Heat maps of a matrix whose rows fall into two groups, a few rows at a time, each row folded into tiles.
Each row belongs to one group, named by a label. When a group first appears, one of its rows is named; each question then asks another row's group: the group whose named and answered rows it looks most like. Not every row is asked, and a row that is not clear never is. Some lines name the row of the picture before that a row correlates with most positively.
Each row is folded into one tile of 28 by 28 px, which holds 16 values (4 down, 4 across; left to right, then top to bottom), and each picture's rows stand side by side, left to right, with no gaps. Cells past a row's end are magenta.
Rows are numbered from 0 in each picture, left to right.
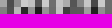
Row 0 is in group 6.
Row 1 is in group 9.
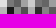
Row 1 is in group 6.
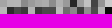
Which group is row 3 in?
6
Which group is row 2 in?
6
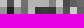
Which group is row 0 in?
9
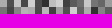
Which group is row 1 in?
6
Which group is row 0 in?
9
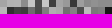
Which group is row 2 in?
6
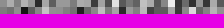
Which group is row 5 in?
6
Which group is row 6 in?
9
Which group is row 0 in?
6
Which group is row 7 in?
9
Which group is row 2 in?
6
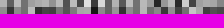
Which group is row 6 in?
9
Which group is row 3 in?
9
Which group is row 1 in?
6
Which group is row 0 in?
9
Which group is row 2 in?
9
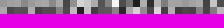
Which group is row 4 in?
9
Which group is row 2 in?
6
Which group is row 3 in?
6
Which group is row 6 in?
6
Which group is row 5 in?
9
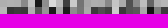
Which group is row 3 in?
6
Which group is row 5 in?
6
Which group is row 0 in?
6
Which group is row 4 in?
6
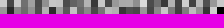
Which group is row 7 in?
6
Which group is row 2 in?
9
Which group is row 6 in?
9
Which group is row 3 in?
9
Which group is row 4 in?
6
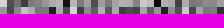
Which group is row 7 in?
6
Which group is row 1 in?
6
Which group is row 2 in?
9
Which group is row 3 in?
9
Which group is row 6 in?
9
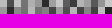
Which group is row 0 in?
9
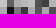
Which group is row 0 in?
6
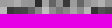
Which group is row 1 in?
9
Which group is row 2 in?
9
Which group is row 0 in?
6
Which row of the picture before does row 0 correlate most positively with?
0
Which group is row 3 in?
6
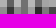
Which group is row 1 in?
6
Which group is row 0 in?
9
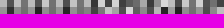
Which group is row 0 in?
9
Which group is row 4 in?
9
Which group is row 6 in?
9
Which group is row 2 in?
9
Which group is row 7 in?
9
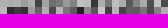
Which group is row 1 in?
9
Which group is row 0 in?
6
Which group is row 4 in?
6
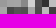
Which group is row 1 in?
6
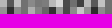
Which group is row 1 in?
6
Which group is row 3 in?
9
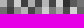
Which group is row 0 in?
9
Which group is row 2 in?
9
